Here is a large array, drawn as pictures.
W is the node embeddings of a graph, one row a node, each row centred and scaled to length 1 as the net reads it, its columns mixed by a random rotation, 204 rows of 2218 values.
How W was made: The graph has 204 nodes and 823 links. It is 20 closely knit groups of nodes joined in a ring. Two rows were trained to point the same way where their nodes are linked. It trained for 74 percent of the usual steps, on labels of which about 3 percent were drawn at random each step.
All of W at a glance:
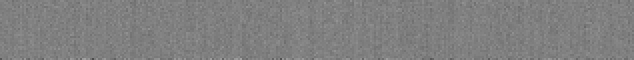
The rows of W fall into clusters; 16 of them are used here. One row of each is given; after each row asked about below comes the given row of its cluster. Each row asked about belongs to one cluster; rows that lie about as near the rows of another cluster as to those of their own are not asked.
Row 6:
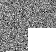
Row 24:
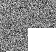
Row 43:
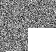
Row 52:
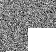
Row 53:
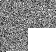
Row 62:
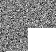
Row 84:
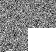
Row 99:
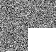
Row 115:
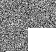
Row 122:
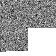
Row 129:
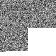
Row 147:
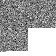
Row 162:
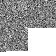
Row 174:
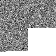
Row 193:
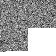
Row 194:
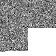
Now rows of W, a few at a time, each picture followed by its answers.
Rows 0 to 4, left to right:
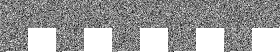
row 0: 6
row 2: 99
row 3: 53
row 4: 147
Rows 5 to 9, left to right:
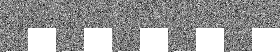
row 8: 43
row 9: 122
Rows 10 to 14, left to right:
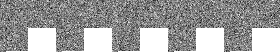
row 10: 52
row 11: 194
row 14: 24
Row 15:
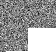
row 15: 43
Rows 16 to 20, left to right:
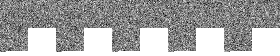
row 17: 62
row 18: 193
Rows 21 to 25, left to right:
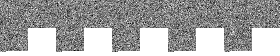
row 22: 122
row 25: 174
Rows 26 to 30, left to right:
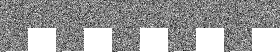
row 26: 174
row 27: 99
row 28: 115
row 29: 6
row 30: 53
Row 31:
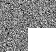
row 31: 52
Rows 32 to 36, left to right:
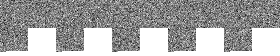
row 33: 6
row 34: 62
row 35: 129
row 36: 122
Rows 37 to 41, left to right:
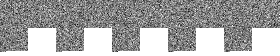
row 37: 53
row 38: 147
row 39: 53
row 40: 62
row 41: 62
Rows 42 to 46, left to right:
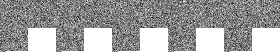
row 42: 193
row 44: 194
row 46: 52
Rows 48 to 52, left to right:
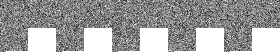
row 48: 43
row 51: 6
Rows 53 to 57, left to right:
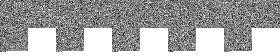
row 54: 129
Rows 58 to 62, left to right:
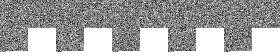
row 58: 193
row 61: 122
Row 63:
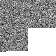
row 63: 53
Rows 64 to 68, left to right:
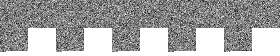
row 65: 129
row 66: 6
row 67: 53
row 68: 122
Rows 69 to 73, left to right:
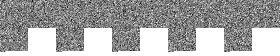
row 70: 129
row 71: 122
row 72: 6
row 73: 6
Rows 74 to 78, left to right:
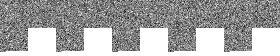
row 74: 6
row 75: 194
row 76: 122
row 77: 24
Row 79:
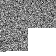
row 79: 193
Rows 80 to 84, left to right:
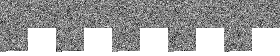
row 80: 194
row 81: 122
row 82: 99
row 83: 99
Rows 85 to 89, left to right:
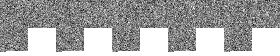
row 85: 99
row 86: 53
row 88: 162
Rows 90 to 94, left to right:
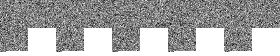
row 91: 84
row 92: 62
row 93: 53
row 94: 84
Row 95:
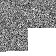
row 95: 194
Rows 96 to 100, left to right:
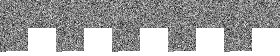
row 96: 53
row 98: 24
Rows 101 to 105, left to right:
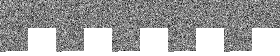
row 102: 174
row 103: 193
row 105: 43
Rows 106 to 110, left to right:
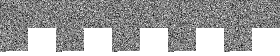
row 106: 147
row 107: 162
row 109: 53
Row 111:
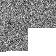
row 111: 24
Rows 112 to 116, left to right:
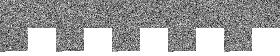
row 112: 62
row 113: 194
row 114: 99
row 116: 193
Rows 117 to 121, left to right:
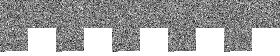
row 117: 84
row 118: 162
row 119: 84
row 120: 194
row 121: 162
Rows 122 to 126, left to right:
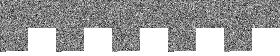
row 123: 115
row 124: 194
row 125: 162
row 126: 174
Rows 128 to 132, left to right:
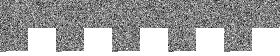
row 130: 52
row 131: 84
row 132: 147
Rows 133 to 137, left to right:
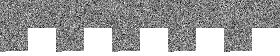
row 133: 194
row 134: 43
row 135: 194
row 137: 24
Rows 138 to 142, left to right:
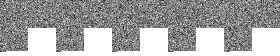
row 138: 162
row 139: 84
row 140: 84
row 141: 115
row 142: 52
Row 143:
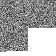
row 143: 99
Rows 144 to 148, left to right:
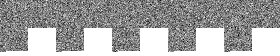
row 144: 162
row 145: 6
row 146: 84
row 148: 84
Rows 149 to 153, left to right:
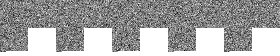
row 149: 53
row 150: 62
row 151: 84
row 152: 99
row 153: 115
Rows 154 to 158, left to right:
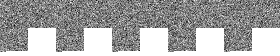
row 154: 6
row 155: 24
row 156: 84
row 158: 129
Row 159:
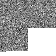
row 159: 129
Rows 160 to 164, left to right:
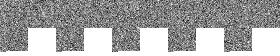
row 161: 52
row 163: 129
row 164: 193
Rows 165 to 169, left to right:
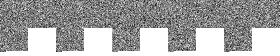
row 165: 162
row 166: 162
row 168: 194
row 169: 62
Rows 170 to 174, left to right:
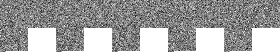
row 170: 193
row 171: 62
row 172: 52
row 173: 162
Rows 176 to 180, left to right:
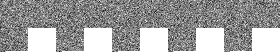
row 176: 62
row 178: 6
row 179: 129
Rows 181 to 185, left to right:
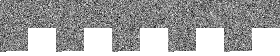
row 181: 53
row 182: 43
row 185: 194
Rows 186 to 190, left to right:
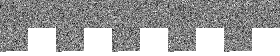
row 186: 147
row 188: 129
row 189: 147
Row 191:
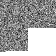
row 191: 43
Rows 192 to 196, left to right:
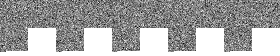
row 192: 162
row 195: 52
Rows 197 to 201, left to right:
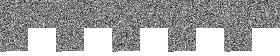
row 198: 115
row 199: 84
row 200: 43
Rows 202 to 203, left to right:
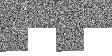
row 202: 162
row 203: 62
